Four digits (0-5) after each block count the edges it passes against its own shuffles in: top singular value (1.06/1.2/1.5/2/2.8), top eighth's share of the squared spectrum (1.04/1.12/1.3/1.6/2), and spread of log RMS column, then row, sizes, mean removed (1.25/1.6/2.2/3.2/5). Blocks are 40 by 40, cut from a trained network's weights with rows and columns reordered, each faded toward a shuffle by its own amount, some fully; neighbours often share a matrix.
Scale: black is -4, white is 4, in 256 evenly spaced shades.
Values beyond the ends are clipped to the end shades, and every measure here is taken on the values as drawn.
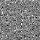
2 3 2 0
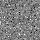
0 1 0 0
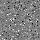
0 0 0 0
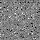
1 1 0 0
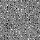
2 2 2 0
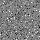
0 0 0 0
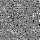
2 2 2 1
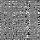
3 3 3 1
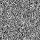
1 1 0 0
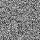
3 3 1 0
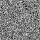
1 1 0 0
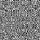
3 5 2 2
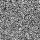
0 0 0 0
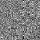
3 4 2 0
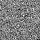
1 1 0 0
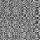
4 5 3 1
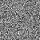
2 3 0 0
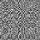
4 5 3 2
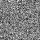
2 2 0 0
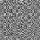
4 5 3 1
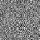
3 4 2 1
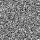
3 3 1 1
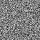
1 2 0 0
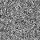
0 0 0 0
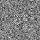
2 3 1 0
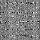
2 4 0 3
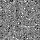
2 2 0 0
